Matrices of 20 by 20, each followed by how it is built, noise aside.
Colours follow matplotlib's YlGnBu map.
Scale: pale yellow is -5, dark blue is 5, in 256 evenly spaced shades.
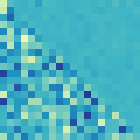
lower triangular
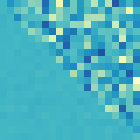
upper triangular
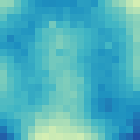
smooth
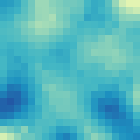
smooth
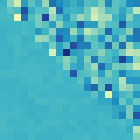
upper triangular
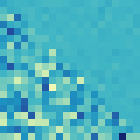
lower triangular
